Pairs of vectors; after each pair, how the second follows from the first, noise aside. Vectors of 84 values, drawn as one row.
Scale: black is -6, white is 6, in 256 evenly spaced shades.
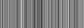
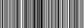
scaled up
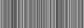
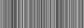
copied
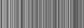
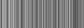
copied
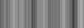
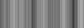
copied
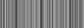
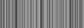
copied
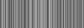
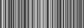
scaled up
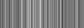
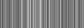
copied
